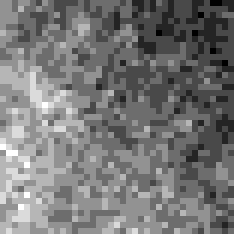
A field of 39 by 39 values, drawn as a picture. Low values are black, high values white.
The top right is the ninth with the lowest average. Values rise toward the bottom left. Neither half mirrors the other. There are no regular stripes.
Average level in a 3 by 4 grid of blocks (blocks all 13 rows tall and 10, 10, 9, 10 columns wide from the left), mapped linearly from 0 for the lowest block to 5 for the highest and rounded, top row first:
3 2 1 0 | 5 3 2 1 | 5 3 3 2
